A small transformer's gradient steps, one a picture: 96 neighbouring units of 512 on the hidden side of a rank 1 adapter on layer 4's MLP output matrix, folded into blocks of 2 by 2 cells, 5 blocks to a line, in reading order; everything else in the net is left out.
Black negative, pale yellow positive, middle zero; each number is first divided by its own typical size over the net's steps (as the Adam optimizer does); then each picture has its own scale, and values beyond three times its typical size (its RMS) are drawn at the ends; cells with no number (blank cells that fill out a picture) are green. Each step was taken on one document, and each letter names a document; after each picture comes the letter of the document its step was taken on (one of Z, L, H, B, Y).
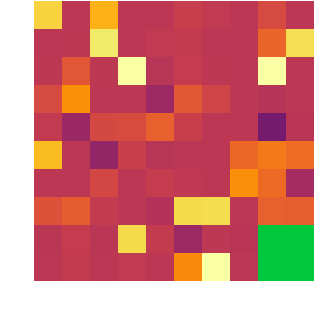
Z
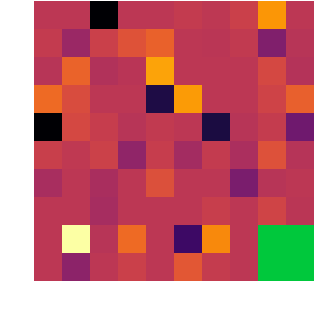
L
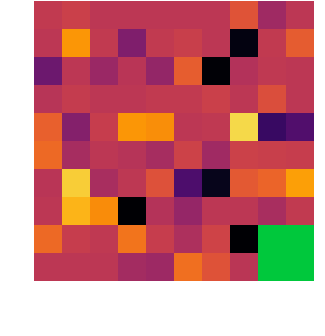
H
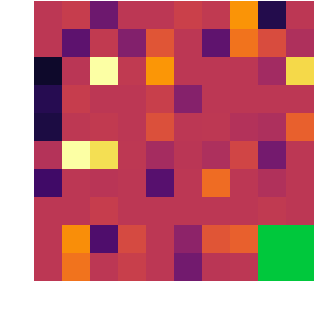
L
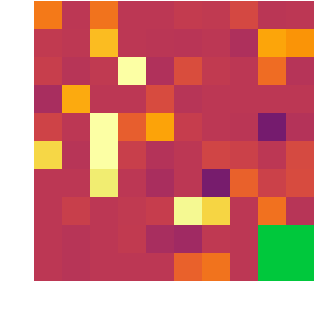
Z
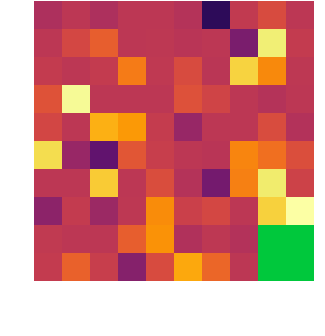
Z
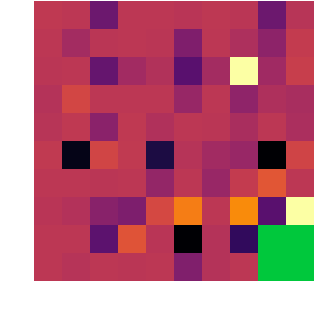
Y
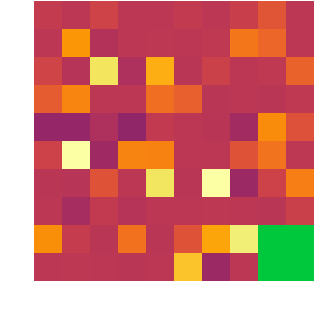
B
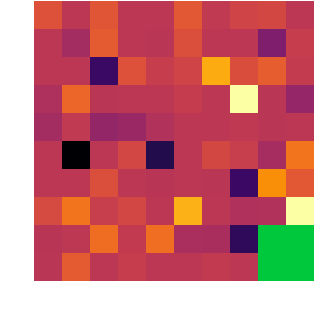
Y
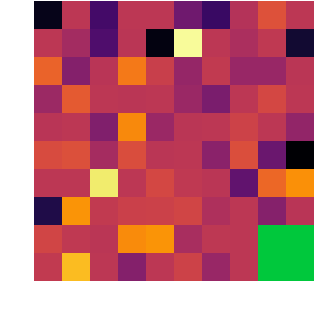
Z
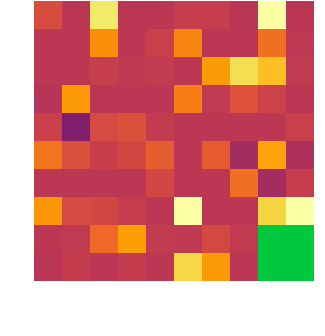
Y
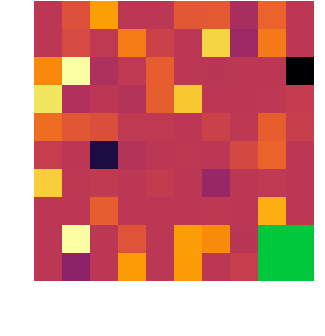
L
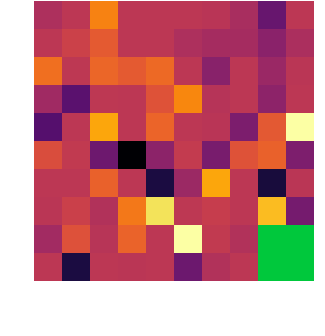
B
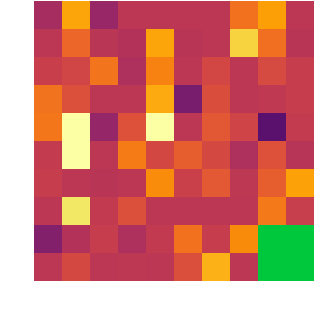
H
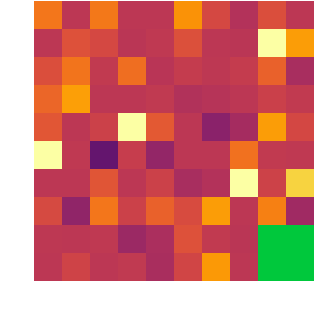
Z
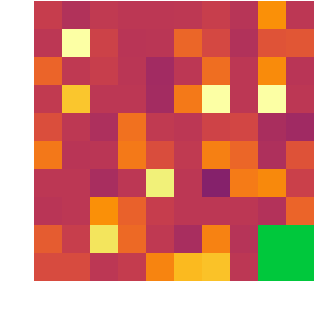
H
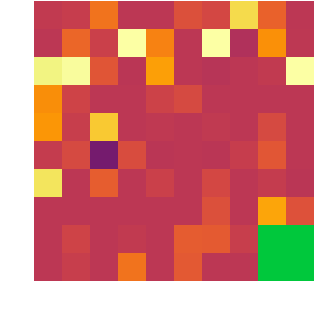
L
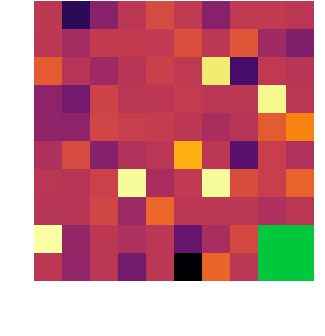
B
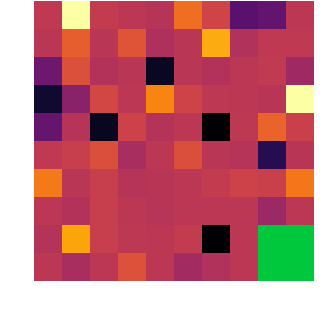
L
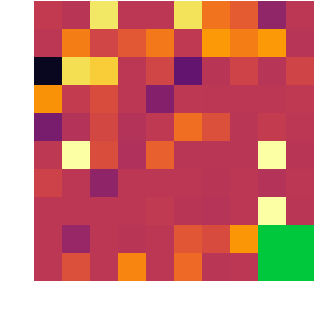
L
